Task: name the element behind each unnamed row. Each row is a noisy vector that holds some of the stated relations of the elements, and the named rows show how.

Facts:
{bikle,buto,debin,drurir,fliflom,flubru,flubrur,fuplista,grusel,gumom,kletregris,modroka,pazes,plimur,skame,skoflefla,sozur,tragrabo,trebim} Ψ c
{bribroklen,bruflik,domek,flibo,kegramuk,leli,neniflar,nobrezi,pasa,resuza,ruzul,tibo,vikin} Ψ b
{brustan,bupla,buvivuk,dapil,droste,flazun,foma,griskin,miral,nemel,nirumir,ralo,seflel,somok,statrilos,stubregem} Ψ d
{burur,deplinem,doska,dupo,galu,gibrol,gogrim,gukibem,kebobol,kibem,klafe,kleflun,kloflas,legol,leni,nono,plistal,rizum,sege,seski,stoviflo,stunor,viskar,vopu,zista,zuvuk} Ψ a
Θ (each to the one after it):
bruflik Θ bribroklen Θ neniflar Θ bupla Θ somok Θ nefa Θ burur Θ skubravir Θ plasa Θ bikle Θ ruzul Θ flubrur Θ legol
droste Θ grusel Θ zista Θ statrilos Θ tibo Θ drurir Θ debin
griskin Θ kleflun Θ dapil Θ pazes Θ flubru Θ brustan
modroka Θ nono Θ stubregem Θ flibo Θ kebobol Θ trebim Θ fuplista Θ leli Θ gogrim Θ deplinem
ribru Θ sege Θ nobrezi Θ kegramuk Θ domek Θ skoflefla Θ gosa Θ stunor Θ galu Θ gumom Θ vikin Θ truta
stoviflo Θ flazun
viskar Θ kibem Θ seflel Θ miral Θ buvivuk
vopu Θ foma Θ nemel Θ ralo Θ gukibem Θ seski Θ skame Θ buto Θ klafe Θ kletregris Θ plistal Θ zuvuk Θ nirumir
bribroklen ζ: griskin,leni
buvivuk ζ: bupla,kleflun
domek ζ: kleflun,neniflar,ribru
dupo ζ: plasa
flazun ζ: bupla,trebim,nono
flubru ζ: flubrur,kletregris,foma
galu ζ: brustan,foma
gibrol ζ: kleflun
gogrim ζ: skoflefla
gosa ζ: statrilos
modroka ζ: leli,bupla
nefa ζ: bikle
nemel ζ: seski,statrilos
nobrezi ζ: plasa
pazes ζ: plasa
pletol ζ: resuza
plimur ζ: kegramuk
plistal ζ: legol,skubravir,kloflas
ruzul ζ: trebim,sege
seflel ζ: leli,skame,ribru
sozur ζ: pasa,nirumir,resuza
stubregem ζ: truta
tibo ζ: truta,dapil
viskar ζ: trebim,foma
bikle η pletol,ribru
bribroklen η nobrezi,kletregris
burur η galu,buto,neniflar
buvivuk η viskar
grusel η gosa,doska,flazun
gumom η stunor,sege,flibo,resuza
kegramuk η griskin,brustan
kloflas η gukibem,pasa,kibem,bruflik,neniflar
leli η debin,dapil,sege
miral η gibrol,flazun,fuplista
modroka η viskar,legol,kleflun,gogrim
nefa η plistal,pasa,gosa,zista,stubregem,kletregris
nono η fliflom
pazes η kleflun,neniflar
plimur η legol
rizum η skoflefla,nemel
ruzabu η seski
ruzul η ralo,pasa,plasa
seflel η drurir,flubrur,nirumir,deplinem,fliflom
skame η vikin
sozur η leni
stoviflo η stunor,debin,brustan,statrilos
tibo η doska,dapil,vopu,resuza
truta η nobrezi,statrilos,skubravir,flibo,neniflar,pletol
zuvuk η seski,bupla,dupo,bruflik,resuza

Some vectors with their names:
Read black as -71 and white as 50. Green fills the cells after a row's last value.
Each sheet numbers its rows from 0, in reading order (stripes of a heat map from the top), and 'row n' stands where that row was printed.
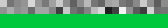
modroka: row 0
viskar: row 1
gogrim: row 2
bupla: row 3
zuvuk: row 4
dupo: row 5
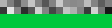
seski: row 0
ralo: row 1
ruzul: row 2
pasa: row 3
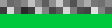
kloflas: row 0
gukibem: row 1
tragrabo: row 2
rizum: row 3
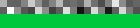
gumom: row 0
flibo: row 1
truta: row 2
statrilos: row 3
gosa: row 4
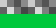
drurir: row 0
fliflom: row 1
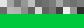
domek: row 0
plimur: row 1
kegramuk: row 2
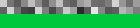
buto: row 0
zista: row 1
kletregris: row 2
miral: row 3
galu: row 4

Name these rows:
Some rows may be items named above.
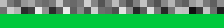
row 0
brustan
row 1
kegramuk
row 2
sozur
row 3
stubregem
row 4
dapil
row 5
skoflefla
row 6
foma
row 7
legol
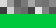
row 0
nobrezi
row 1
rizum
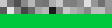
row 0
debin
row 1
kleflun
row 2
seflel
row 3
flazun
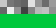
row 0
ruzabu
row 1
flazun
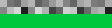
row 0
bupla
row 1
skame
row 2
sege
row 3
kleflun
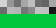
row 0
gibrol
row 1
trebim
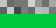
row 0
pazes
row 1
gibrol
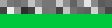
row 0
kegramuk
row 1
bribroklen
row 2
gogrim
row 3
pletol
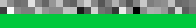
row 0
tibo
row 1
flubru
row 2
trebim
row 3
stubregem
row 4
resuza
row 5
buvivuk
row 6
plimur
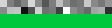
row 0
ribru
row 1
nemel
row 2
tibo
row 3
neniflar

